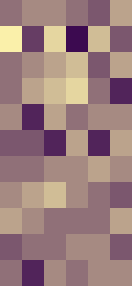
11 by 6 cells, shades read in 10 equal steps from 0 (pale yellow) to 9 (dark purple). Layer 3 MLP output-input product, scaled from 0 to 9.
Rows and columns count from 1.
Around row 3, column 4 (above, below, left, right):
9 1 3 6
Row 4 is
5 3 2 1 5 8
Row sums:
27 25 23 24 28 34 25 24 25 30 30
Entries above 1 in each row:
6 4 6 5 6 6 6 6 6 6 6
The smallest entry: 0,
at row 2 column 1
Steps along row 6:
same up down up down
